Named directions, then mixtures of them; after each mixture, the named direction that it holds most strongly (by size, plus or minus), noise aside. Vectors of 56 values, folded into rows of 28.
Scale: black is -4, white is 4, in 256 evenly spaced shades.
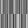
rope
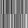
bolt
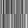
bolt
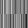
bolt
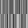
rope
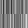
bolt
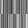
rope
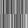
bolt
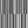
rope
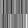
bolt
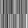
rope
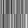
bolt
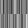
rope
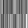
rope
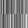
bolt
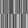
rope
